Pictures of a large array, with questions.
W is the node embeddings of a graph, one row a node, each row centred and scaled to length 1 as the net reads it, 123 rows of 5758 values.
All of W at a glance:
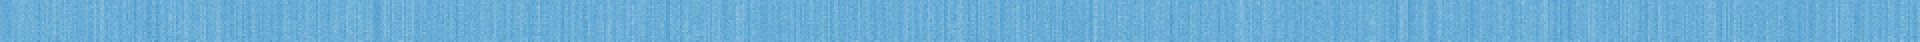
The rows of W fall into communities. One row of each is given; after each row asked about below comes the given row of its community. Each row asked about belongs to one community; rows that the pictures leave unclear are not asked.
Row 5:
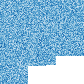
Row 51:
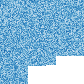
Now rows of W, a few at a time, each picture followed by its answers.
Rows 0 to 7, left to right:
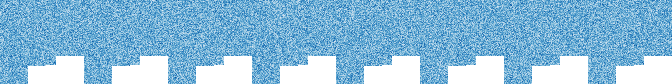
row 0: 51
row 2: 5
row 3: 51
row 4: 51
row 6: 5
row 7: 5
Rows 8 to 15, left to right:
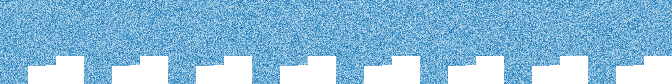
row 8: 51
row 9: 5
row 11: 5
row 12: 5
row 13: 5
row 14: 51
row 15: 51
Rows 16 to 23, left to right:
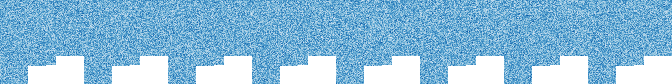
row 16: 5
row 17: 51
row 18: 51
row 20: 5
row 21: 51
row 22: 51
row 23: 51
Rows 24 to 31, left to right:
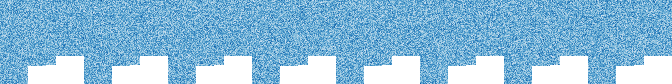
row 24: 5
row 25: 51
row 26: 51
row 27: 51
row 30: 5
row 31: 5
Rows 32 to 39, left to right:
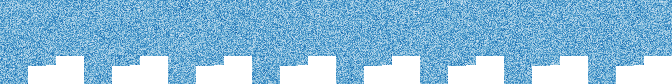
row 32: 51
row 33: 51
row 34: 5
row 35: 51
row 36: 51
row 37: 5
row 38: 5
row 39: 51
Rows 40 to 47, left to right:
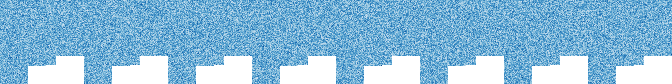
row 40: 5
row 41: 5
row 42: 51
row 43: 5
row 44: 5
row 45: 51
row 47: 51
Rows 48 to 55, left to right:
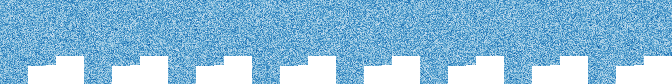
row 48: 5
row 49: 5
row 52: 5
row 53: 5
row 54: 5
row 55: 5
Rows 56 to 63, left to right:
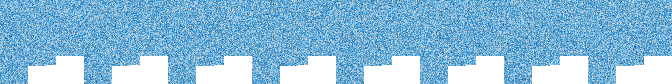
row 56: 51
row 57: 51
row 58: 51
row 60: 51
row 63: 5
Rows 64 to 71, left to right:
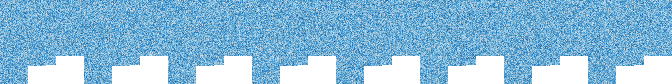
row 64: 51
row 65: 51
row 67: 51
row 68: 51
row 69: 51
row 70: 51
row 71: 51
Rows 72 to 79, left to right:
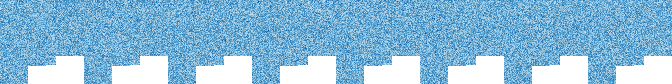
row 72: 5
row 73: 5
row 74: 51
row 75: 51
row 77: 51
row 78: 51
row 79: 51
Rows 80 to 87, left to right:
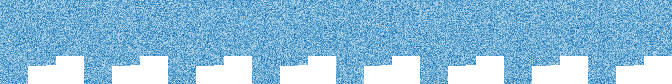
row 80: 51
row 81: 5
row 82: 51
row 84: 5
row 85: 51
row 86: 51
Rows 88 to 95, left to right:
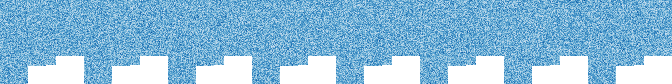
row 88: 51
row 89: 5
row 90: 51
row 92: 5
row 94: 5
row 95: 51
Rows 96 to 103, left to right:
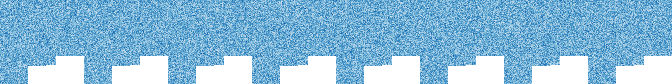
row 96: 5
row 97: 5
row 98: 5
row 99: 51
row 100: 5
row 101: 51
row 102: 5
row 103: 51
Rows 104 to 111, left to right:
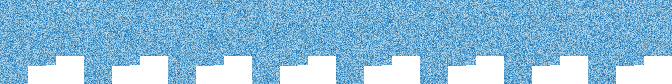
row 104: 5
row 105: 51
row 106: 5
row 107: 51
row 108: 51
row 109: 51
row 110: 51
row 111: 51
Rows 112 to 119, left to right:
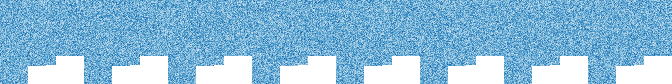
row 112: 5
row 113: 51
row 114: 51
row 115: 5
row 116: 5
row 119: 5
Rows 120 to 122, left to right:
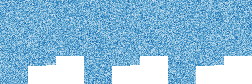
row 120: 5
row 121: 51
